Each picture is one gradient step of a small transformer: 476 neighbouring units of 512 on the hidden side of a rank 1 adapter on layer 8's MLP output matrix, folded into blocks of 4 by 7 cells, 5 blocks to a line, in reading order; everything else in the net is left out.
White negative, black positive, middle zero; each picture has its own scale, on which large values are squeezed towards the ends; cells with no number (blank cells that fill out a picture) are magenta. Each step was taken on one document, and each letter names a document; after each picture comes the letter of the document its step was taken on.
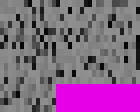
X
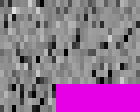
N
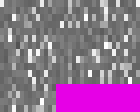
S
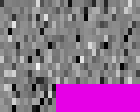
N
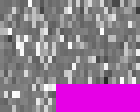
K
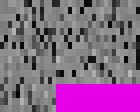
X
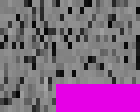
X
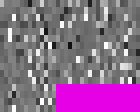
S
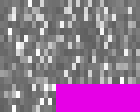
K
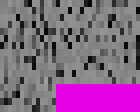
X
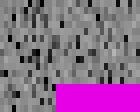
N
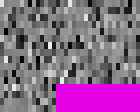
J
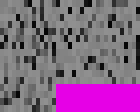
X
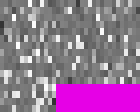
K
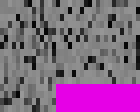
X
